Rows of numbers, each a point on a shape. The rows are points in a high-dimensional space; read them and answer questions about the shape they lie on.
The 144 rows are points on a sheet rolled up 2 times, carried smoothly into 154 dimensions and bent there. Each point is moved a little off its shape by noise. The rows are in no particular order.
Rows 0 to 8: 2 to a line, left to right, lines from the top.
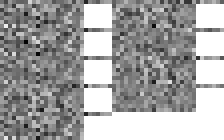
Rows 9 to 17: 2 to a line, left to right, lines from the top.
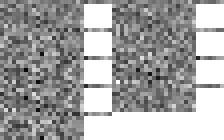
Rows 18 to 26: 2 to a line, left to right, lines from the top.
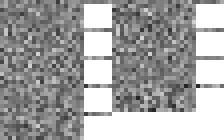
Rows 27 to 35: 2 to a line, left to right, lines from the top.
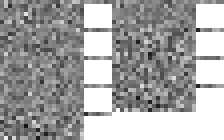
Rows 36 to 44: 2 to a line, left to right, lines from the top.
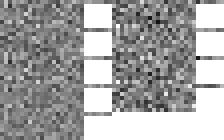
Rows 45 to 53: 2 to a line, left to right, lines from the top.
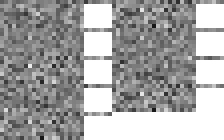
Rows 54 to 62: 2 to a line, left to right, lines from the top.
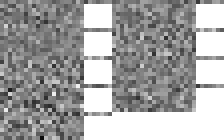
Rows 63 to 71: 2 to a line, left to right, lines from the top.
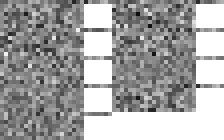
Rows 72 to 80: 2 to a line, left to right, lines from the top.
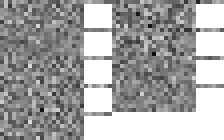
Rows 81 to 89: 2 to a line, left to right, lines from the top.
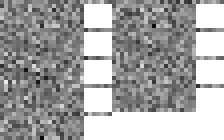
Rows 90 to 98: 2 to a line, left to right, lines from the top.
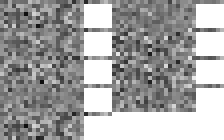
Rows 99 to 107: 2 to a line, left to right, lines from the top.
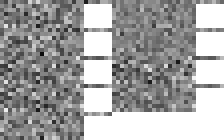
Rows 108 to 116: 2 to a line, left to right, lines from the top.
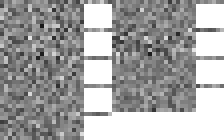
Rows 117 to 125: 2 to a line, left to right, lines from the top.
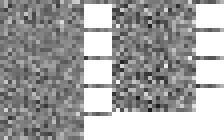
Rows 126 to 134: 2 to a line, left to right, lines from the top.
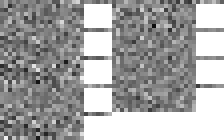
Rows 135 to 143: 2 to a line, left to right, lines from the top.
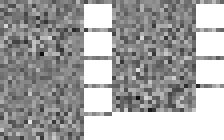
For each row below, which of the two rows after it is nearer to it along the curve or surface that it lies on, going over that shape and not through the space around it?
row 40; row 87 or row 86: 87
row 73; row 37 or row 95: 37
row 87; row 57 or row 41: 57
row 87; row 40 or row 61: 40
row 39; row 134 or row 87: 87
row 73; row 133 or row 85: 85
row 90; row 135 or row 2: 2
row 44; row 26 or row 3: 26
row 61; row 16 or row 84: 84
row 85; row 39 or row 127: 127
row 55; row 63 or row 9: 9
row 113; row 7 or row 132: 132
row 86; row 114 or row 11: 11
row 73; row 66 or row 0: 0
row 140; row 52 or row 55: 52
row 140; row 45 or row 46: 46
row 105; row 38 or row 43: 43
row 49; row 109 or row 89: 89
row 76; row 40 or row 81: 81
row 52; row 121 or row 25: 25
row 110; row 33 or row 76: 76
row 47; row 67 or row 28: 28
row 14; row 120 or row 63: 63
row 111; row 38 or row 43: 43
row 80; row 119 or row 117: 117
